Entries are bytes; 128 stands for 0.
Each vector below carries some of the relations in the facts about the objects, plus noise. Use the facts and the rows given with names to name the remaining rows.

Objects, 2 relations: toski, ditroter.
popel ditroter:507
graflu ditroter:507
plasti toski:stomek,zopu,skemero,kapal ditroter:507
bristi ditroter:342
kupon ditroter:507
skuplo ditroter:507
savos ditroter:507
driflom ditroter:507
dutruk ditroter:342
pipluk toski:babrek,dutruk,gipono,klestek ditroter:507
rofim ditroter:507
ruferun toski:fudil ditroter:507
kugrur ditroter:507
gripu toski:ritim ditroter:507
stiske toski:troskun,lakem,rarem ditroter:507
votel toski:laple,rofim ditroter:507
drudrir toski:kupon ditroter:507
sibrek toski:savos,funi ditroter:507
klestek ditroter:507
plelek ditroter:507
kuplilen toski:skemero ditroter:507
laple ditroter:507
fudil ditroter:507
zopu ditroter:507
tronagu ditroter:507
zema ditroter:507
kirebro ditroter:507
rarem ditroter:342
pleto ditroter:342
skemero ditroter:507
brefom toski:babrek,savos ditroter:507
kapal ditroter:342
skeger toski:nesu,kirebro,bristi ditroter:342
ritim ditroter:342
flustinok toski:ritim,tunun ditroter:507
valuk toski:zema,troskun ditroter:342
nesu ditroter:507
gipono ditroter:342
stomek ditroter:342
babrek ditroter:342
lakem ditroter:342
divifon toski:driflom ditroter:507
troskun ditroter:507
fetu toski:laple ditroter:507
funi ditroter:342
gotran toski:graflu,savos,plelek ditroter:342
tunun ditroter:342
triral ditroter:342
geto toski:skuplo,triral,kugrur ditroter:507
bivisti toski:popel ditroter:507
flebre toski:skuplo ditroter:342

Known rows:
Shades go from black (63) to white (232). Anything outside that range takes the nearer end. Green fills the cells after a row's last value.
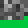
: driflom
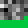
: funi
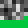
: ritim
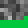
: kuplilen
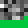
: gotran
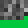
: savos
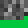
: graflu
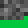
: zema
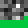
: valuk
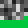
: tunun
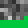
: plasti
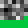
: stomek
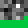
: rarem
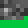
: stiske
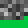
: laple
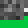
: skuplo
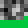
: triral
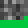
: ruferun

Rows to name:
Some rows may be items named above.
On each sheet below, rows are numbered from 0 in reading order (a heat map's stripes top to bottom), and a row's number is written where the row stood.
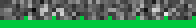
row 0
brefom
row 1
triral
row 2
votel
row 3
fudil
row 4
zopu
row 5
flebre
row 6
klestek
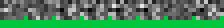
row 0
flustinok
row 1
plasti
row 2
triral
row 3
pleto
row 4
babrek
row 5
funi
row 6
troskun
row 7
bristi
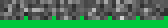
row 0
savos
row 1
geto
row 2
ruferun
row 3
sibrek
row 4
divifon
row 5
stiske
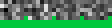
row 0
funi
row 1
ritim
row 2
skemero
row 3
rofim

